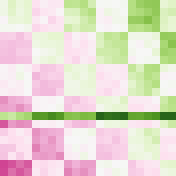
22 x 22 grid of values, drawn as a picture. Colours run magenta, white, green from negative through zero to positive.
The ninth with the lowest average is the bottom left. The field climbs toward the top right. Row 15 differs from the rows beside it. Overall the values sit about 50% of the way up the scale. The halves do not mirror each other.
